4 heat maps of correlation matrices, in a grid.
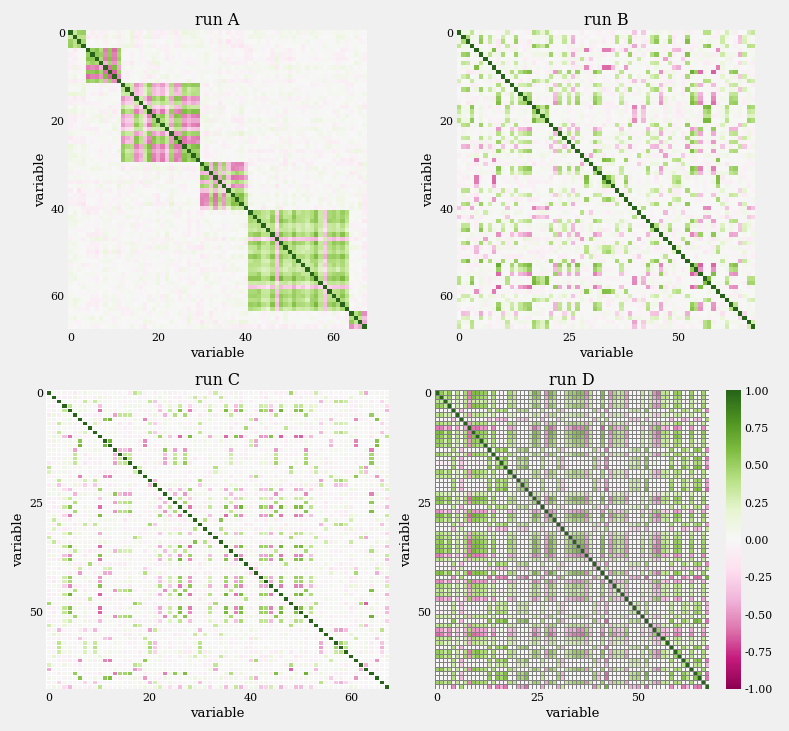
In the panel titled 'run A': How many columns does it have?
68
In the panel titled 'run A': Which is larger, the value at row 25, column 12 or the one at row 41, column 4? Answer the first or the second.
the second
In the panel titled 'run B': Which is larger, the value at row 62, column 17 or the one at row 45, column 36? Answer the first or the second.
the second
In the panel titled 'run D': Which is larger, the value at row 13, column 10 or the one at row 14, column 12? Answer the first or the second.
the second
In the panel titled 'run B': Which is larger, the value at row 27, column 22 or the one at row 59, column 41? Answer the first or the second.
the second
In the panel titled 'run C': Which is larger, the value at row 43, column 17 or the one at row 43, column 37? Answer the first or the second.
the first
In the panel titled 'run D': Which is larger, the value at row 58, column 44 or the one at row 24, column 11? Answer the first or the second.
the second
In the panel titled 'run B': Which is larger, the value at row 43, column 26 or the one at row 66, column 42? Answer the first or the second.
the first
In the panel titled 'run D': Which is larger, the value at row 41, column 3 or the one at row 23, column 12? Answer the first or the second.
the first
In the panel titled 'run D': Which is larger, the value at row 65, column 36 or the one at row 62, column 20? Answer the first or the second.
the second
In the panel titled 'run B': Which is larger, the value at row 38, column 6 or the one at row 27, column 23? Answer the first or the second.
the second
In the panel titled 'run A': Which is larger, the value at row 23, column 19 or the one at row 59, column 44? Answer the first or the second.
the second
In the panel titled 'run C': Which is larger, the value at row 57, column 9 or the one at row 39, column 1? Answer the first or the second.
the first
